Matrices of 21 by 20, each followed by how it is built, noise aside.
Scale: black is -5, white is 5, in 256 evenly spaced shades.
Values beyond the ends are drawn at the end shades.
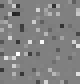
sparse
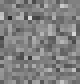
low rank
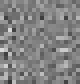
low rank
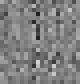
low rank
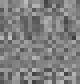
low rank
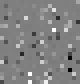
sparse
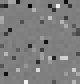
sparse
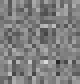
low rank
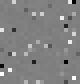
sparse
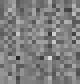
low rank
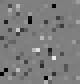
sparse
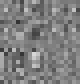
low rank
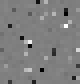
sparse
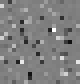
sparse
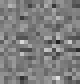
low rank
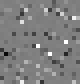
sparse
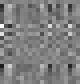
low rank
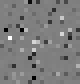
sparse
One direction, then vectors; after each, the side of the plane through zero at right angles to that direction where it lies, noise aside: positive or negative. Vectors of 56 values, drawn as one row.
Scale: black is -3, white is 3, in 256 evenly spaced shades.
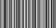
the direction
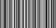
positive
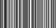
positive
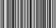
negative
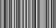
positive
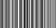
negative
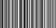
negative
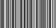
negative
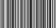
negative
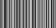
positive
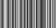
negative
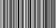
positive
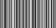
positive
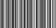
negative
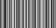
positive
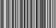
negative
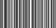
positive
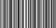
positive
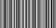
positive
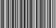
negative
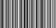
negative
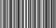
positive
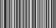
positive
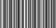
positive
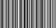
negative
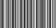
negative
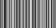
positive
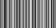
positive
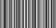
positive
